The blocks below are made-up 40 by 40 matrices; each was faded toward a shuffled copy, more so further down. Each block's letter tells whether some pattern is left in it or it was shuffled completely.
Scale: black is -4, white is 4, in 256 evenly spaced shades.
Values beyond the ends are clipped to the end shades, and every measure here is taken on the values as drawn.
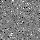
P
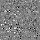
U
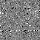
U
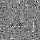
U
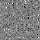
U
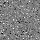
P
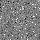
P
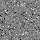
P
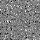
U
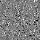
U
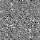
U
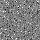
P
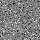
P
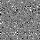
U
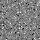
P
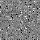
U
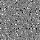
U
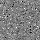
P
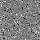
P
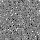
P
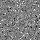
P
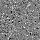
P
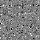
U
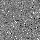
P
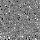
U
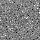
P
